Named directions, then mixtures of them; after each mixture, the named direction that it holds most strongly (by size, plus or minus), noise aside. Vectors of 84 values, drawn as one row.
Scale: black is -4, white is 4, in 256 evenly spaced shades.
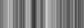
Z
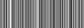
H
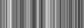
Z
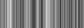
Z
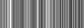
H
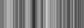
Z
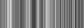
Z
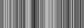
Z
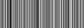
H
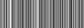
H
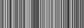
H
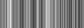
Z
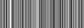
H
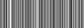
H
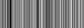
H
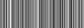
H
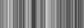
Z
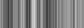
Z
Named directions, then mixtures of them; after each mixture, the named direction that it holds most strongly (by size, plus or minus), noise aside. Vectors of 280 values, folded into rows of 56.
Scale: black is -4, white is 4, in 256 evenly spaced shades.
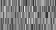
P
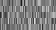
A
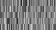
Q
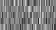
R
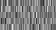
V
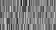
Q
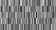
V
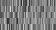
Q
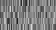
Q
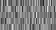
V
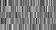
V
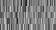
Q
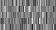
R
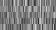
R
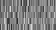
Q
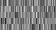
V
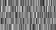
V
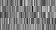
P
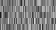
A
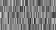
A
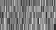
Q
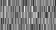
P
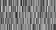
V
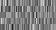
V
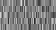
A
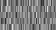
V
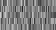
A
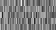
A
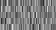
V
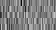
Q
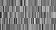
A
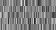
A
